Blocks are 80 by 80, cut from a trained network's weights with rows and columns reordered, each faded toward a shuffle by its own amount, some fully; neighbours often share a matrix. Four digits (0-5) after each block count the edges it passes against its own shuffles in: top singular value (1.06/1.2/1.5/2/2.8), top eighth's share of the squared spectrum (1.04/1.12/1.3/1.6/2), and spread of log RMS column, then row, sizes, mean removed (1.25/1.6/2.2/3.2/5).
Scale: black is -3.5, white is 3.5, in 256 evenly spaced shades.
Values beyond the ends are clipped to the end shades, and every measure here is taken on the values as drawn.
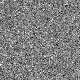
0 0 0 0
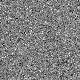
0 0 0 0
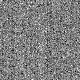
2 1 0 1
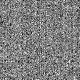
2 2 0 2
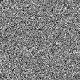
3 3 1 1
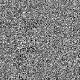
3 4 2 2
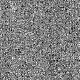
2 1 0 1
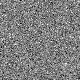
0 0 0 0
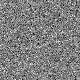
0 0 0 0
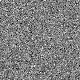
0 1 0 0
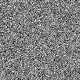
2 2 1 0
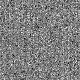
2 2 0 1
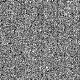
2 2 0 2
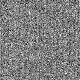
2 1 0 1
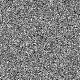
1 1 0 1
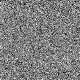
0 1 0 1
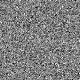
1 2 0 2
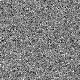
1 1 0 1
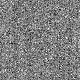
2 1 0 1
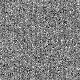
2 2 0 1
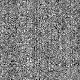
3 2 0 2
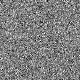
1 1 0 1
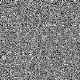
2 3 0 3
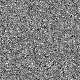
0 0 0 0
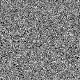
1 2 0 2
